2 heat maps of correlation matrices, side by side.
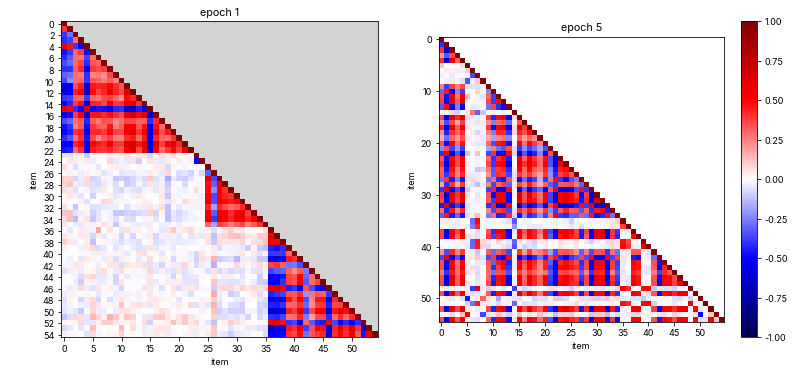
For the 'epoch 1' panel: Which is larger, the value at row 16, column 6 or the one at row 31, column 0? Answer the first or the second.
the first
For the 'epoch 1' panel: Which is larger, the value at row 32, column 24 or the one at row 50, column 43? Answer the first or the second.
the second
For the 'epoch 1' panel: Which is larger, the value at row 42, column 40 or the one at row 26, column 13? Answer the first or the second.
the second
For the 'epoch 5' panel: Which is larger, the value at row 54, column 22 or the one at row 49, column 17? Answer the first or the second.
the second
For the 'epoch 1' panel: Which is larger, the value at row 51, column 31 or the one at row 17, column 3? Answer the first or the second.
the second
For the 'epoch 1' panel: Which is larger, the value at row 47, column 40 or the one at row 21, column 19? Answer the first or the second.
the second
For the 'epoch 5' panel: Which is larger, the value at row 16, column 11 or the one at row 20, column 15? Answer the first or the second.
the second
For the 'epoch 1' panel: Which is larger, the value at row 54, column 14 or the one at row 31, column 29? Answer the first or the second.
the second
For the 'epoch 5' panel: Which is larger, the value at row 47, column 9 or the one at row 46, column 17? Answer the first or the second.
the second
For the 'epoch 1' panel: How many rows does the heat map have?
55
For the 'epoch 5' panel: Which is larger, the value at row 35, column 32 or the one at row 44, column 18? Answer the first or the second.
the second
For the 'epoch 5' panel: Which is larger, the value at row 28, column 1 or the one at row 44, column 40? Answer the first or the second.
the second
